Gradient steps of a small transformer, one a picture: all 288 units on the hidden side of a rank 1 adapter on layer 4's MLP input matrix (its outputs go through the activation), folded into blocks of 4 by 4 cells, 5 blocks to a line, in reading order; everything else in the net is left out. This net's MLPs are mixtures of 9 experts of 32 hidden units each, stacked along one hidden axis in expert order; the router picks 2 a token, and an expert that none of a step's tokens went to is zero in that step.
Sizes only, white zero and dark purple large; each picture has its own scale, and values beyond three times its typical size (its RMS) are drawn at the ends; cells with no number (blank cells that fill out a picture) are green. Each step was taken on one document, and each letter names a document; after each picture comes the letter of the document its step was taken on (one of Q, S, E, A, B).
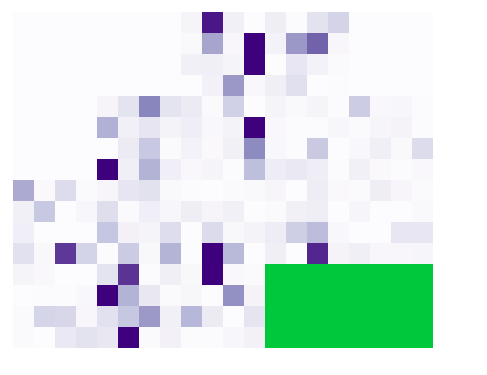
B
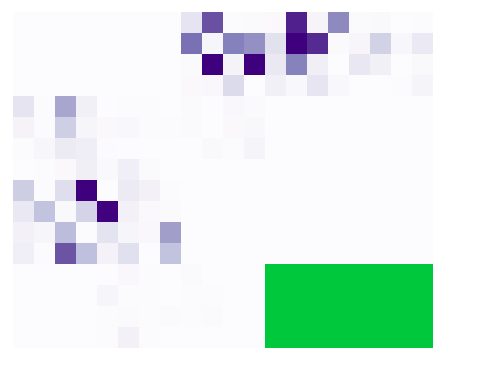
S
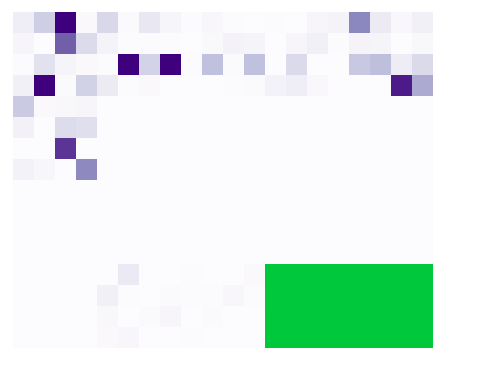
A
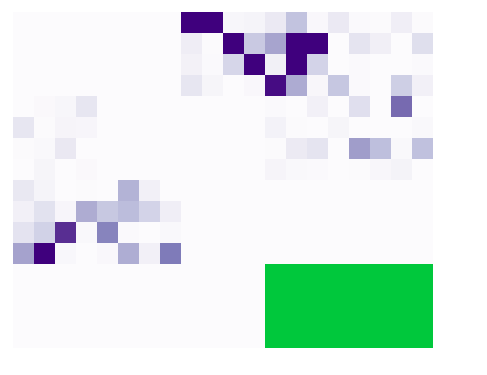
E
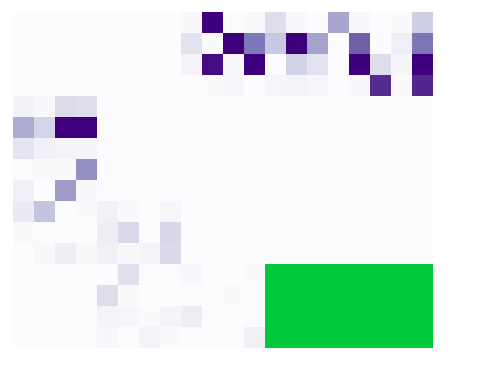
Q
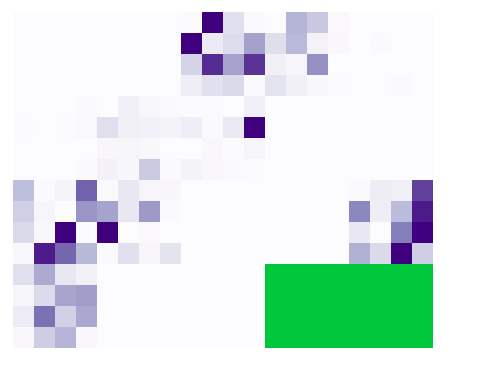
S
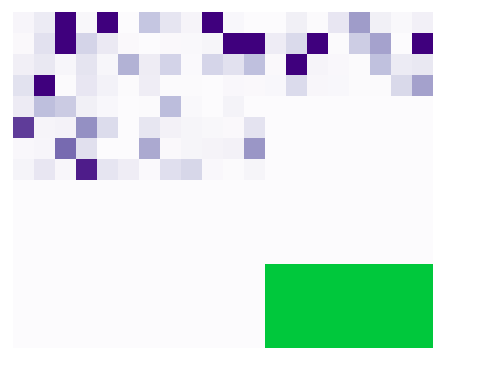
A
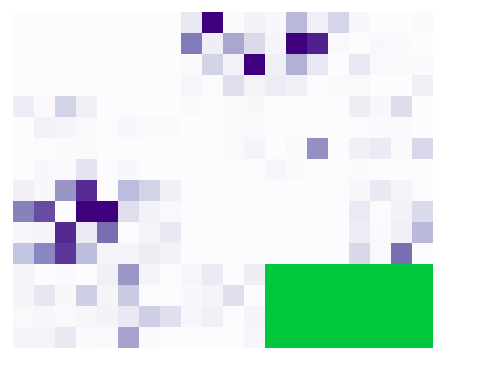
S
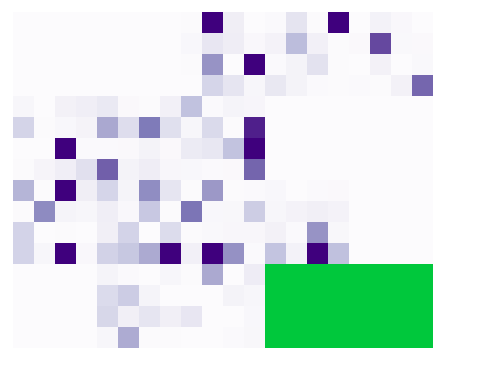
B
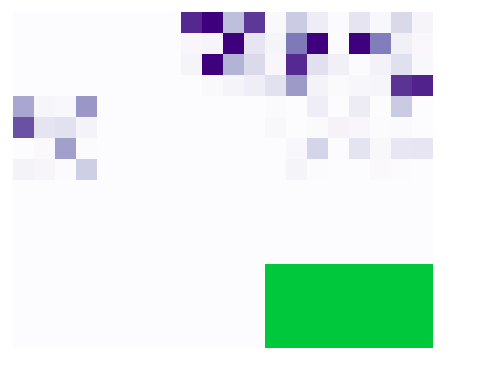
Q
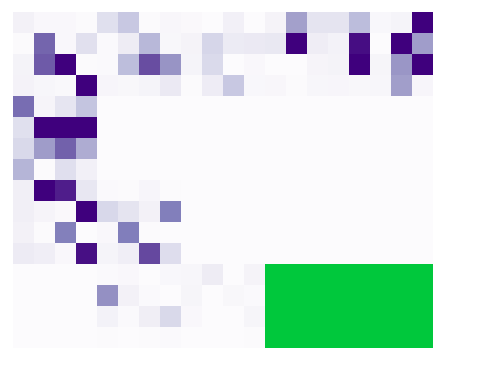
Q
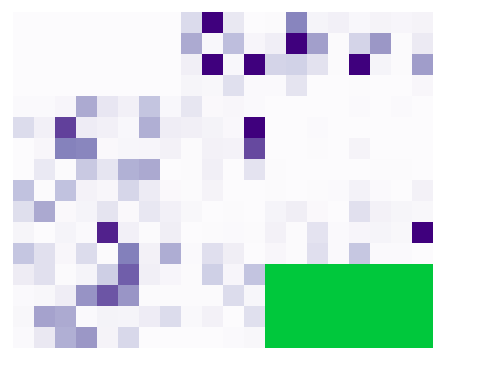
B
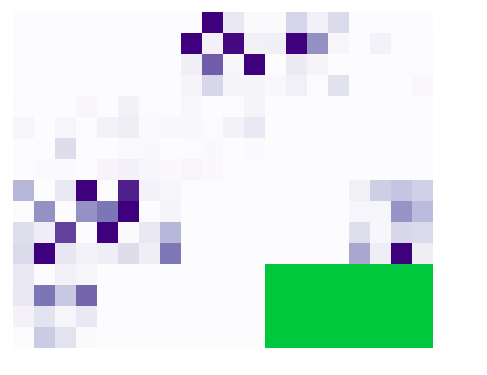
S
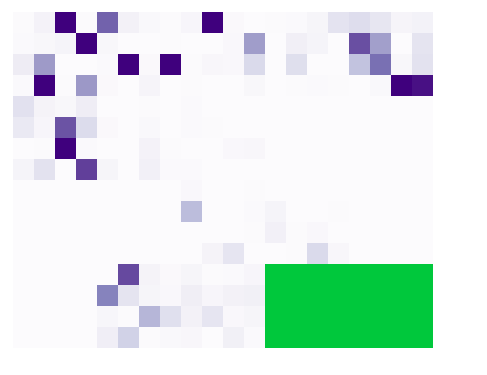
A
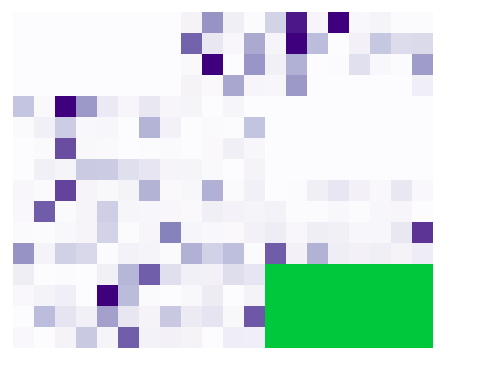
B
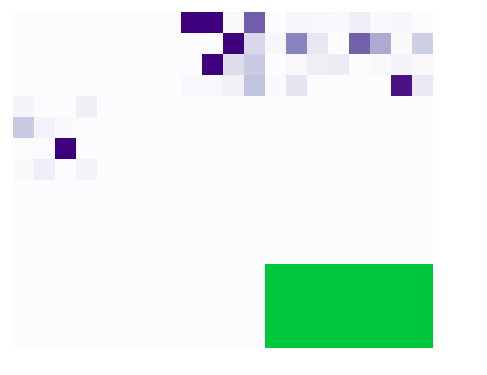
E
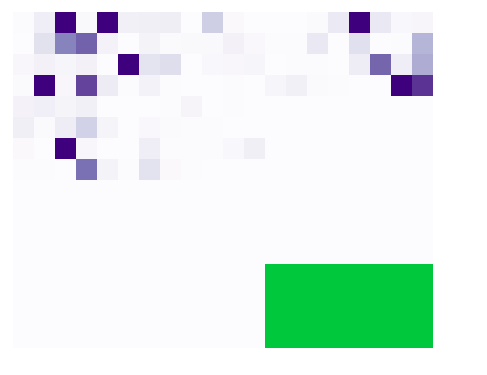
A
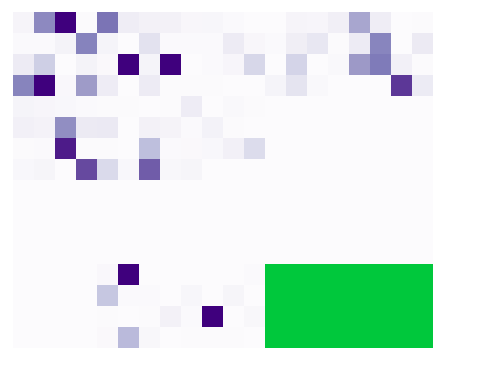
A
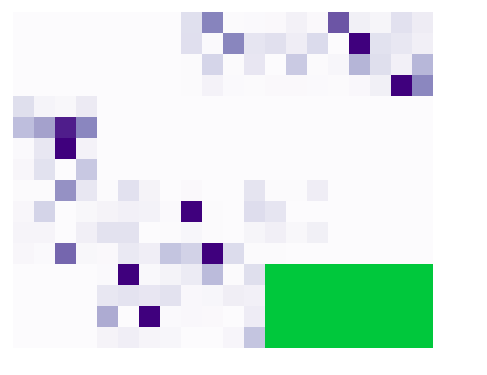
Q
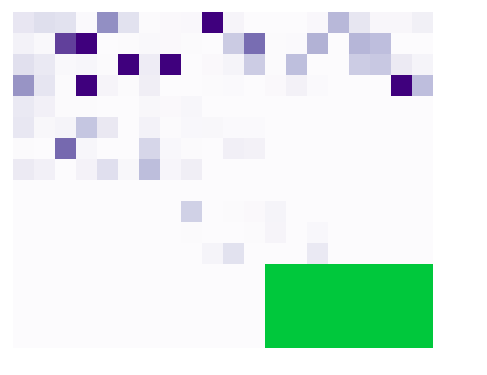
A
